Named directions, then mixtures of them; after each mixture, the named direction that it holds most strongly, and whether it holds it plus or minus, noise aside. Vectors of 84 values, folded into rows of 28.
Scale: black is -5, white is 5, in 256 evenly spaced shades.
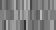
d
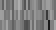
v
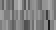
v, plus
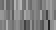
v, plus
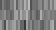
d, plus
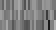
v, plus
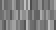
d, plus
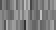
d, plus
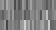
v, minus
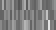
v, minus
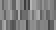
d, minus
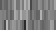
d, plus
